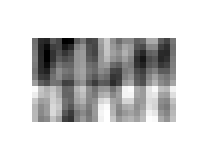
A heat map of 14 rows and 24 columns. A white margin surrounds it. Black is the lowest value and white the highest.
Stripes: upright, repeating 6 times. Seam: horizontal, 60% of the way down, the bottom part higher. Ninth with the lowest average: top left. Histogram: bell-shaped.
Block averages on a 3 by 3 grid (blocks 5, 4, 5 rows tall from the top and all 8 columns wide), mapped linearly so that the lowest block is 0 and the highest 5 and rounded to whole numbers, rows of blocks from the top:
0 3 1 / 2 2 3 / 4 5 5
